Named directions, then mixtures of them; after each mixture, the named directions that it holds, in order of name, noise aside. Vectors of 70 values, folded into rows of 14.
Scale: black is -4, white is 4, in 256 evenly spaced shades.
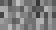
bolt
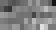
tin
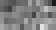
tin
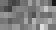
tin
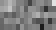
bolt, tin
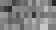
tin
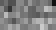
bolt, tin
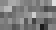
tin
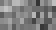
bolt, tin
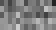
bolt, tin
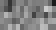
bolt, tin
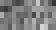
bolt, tin
